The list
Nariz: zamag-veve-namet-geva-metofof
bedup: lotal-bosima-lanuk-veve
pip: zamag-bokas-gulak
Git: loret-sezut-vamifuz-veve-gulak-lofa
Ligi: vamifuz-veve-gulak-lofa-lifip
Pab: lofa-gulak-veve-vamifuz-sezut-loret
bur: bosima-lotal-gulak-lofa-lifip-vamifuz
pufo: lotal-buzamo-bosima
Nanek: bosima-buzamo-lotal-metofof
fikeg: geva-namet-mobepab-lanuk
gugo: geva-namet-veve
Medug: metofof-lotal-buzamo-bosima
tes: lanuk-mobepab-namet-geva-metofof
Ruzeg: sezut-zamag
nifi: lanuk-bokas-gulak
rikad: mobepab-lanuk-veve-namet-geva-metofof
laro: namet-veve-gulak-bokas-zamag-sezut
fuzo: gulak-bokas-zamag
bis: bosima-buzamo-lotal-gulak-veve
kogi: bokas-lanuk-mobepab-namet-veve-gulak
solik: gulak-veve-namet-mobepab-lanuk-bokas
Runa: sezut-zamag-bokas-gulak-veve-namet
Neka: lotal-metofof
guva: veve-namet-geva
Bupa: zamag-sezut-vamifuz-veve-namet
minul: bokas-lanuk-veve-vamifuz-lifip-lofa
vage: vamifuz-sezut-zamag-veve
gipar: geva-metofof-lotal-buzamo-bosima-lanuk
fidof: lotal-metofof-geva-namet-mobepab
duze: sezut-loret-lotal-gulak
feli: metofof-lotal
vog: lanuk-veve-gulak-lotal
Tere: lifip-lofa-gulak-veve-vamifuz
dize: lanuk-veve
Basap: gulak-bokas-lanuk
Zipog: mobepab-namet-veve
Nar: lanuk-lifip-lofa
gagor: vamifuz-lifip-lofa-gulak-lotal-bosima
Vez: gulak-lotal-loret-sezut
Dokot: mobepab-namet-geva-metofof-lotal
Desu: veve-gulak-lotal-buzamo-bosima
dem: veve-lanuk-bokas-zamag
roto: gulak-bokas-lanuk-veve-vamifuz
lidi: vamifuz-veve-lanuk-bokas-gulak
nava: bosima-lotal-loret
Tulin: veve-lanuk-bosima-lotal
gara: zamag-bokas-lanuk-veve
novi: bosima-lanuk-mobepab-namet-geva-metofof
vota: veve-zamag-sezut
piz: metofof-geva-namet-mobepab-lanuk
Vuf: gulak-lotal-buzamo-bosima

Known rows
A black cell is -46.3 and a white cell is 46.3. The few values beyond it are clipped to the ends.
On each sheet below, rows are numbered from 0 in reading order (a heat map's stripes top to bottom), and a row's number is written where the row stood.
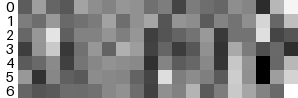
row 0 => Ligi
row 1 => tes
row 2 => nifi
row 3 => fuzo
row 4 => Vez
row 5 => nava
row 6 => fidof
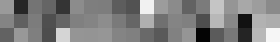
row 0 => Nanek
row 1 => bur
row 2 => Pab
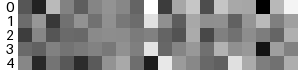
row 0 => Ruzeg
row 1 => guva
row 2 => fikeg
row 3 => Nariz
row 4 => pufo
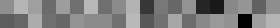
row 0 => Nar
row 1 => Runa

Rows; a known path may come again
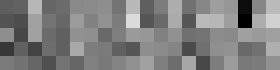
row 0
Runa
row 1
Bupa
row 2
novi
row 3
gipar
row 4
Desu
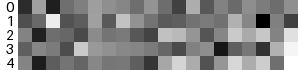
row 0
gugo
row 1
pip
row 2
Medug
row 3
Pab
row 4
feli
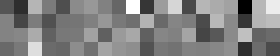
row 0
Ruzeg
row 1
bur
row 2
vog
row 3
gara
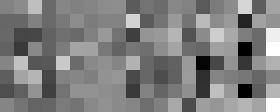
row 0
kogi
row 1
Nariz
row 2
fidof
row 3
duze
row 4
Tere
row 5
roto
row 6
Vez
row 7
Dokot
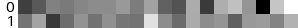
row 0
vage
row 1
guva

